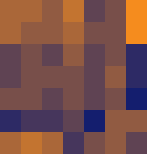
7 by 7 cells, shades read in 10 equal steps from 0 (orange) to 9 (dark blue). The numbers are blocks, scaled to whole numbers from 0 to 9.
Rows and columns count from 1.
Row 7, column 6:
4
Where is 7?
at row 6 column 2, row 6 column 3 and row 7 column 4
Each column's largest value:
8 7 7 7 9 5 9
